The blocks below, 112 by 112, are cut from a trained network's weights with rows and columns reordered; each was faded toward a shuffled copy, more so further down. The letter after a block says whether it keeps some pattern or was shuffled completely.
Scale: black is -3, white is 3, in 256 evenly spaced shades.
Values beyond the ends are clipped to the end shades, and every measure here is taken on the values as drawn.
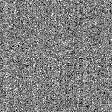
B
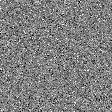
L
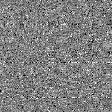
B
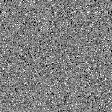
B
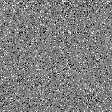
B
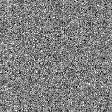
B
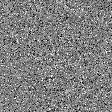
B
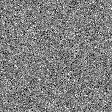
L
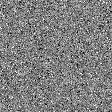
L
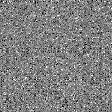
B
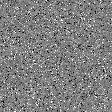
L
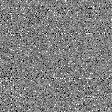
B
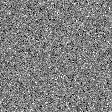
L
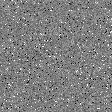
L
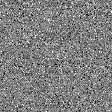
B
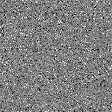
B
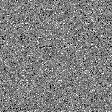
B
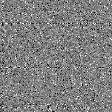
B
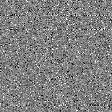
B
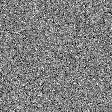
L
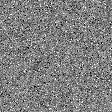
L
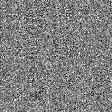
B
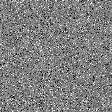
B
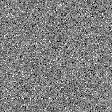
B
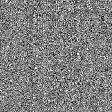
B
